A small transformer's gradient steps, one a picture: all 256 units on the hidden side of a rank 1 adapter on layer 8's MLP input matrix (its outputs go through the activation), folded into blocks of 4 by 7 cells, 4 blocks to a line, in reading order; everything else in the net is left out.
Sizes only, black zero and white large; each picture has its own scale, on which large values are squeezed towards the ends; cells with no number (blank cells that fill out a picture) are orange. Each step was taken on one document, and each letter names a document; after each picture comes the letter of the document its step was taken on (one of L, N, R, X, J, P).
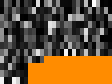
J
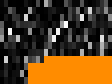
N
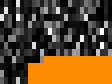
J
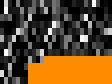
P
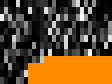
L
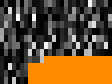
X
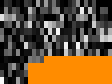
L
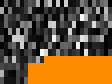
X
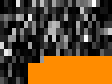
P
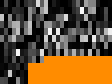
L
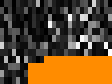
J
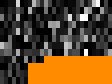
J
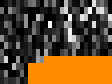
X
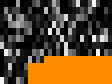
L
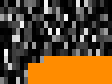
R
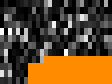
J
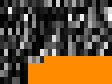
N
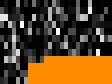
R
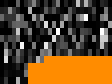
R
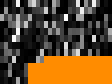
L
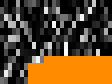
R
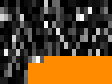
R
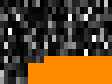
X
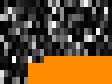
J
